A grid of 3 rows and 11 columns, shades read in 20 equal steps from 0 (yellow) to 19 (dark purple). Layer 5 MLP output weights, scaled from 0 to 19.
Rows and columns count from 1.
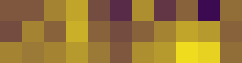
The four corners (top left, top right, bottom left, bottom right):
12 10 8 10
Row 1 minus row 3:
4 3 0 -1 4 4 0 9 11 18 0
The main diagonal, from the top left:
12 8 8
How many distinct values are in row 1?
10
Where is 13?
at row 1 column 5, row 2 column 1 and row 2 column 6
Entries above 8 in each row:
8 6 4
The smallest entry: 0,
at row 3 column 9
